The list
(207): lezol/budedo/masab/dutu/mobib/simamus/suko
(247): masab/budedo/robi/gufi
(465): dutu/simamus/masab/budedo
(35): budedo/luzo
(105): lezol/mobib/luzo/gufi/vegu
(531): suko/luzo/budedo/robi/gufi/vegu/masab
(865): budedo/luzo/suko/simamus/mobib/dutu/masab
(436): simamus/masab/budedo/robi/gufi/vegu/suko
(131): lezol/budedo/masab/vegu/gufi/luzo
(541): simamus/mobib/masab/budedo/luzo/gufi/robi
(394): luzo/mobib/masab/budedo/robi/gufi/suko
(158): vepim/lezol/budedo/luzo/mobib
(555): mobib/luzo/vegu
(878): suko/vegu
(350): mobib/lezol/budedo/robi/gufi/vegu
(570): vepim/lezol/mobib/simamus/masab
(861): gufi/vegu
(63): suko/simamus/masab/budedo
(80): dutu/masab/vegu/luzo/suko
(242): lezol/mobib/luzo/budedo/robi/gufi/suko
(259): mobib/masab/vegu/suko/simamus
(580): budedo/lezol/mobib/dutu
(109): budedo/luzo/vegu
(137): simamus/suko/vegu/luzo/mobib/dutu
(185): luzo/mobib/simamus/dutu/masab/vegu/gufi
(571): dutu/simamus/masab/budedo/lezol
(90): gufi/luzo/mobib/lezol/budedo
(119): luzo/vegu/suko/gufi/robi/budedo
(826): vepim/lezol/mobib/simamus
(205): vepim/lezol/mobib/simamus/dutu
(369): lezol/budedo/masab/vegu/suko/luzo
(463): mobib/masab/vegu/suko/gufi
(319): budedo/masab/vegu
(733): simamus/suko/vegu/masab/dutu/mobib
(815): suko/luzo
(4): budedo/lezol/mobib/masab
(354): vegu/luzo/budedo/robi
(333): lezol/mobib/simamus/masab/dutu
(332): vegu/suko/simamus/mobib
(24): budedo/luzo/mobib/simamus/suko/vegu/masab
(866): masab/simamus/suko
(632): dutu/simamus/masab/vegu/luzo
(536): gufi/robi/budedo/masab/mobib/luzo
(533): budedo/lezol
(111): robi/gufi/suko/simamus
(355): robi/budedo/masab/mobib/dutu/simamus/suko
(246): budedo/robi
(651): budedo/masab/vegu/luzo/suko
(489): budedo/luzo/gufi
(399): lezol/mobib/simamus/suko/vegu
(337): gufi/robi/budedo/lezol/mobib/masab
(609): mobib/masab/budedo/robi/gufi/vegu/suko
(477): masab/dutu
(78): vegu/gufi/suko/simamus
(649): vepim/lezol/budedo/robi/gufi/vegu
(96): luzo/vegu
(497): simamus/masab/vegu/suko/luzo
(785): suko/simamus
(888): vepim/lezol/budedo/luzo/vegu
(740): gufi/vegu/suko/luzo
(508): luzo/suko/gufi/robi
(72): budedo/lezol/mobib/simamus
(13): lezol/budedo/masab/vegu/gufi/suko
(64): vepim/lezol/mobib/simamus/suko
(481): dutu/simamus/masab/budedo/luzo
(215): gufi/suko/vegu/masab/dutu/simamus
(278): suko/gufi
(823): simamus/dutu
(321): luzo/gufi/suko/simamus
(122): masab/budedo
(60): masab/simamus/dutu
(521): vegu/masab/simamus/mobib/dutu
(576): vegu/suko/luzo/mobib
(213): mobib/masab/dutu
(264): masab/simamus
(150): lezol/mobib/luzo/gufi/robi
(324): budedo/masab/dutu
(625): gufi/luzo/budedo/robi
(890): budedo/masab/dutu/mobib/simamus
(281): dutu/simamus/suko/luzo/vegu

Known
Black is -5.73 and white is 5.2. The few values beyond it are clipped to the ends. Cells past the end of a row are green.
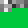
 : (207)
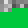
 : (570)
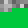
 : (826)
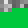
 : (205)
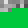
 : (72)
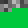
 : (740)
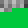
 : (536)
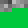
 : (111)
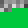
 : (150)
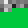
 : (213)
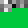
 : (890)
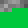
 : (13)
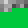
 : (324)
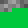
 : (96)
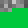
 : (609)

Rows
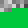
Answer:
(533)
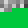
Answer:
(337)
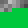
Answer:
(109)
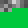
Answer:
(531)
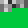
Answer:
(355)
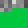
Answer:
(394)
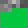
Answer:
(651)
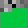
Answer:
(259)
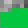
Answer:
(122)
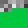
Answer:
(625)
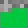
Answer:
(64)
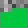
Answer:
(823)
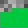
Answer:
(489)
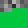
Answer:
(463)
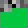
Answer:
(215)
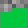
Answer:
(785)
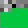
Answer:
(60)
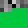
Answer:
(137)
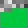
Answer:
(158)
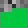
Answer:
(332)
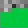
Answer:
(264)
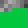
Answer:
(131)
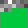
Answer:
(888)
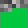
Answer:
(78)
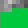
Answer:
(319)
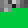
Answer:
(24)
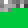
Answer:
(580)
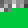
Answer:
(242)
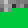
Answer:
(477)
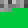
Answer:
(541)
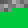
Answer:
(278)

